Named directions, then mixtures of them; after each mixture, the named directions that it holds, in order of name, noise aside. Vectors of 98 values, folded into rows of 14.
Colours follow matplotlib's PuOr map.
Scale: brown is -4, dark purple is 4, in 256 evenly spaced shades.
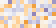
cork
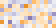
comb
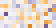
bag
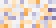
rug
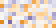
comb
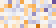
cork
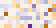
bag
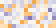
comb, rug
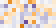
bag, comb, cork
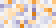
bag, cork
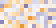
comb, rug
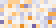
comb, rug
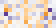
bag, rug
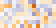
bag, cork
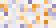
bag, comb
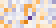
comb, cork, rug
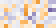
comb, cork, rug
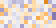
bag, comb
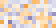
comb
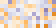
bag, cork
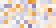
bag, cork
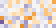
bag, comb, cork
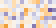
rug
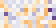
bag, comb, rug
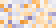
comb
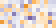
comb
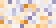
comb, cork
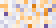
bag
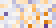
bag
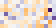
bag, rug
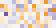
bag, comb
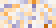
bag, comb, cork
